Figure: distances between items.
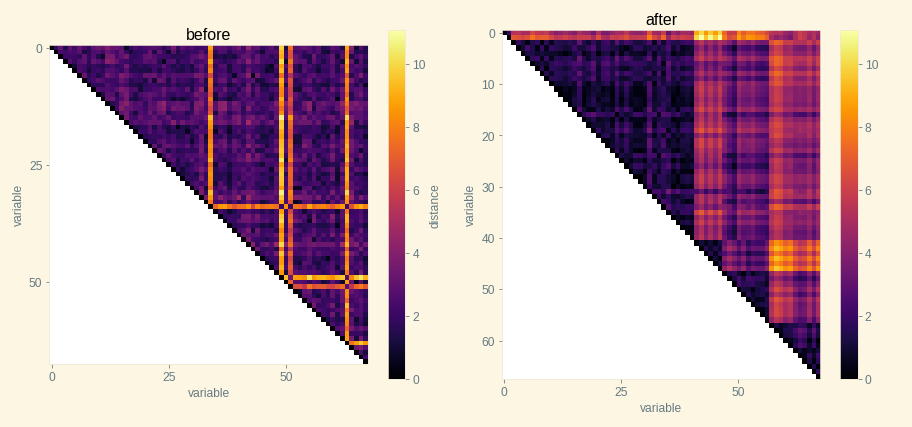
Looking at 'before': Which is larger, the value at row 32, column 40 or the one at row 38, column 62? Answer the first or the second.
the first
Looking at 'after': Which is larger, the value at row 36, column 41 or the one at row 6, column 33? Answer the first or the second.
the first
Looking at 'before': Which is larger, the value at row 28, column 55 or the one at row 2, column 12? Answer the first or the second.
the second
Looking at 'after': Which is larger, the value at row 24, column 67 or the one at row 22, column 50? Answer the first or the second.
the second
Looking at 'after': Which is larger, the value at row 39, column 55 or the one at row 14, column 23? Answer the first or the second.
the first
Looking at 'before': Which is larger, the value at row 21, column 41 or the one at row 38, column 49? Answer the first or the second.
the second
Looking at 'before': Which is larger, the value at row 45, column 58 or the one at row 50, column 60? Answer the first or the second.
the second
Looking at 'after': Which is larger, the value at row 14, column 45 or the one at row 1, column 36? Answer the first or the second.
the second
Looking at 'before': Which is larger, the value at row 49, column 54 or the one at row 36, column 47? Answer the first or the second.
the first
